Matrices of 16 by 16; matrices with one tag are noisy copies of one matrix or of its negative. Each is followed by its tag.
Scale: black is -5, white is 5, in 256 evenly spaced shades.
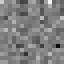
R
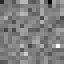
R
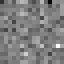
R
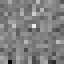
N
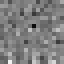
N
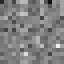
R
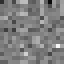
R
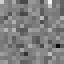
R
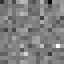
R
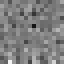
N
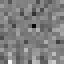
N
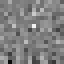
N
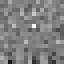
N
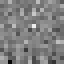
N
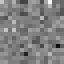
R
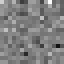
R
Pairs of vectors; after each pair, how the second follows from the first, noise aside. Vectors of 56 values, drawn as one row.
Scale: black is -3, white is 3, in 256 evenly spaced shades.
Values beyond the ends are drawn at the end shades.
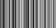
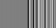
partly zeroed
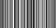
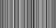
shrunk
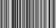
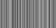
shrunk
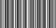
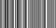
partly zeroed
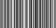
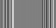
partly zeroed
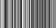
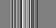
partly zeroed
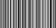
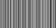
shrunk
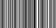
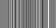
partly zeroed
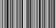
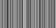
shrunk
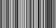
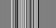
partly zeroed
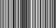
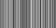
shrunk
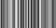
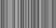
shrunk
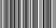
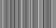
shrunk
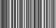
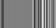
partly zeroed
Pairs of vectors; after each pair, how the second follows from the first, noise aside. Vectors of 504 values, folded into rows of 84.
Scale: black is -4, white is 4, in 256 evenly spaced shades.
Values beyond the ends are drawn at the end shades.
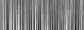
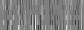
partly zeroed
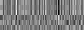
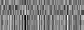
reversed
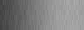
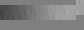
partly zeroed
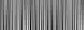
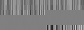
partly zeroed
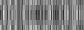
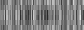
reversed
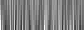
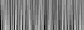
negated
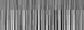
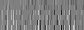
partly zeroed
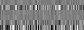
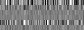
reversed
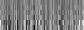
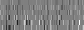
partly zeroed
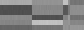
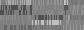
partly zeroed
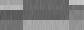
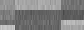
reversed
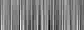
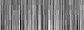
negated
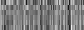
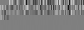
partly zeroed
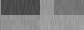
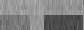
reversed
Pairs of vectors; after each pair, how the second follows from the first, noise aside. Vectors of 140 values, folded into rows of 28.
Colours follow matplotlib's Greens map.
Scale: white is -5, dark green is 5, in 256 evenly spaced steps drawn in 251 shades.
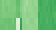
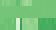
partly zeroed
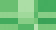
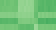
shrunk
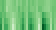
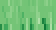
partly zeroed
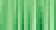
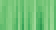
shrunk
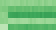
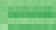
shrunk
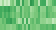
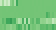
partly zeroed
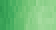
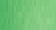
shrunk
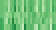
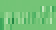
partly zeroed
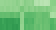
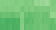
shrunk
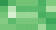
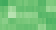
shrunk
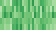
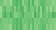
shrunk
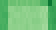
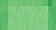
shrunk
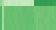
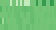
partly zeroed
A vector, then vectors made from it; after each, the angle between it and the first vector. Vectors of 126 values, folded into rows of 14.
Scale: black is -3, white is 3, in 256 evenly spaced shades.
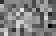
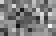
nearly opposite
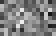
nearly parallel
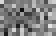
nearly opposite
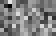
orthogonal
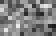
partly aligned
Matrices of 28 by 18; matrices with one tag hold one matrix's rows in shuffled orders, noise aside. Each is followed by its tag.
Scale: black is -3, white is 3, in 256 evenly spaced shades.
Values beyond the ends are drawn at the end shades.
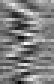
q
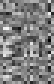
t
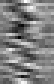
q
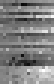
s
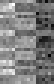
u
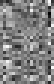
t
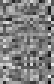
t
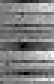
s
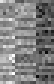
u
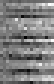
s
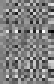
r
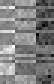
u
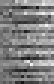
s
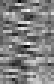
q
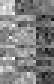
u
